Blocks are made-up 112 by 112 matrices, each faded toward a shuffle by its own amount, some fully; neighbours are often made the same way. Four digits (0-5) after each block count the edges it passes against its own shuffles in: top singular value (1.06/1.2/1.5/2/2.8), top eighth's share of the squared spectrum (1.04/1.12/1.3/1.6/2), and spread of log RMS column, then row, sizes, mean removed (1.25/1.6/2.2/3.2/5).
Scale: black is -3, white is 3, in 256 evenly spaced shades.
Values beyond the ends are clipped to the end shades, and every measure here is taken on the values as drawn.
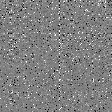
4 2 1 1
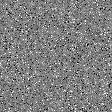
0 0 0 0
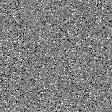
3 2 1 0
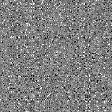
4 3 2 2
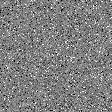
2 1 0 0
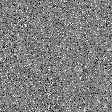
2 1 0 0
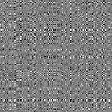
5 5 4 4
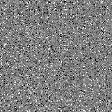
4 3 2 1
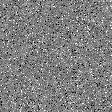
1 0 0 0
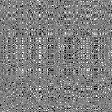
5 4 3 3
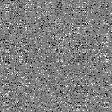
4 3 2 2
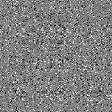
4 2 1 1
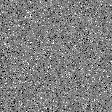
0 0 0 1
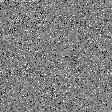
2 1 0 1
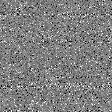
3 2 1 2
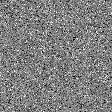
0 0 0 0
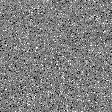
0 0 0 0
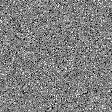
0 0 0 0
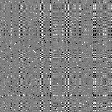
5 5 4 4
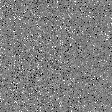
2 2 1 0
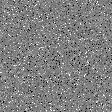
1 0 0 0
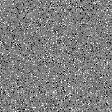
4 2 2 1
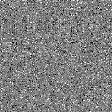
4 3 1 2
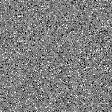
3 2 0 1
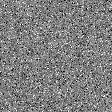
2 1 0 0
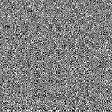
4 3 2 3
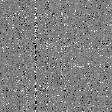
3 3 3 2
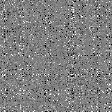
2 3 3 3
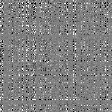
2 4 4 4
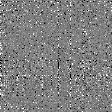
2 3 3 3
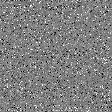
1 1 1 1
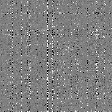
3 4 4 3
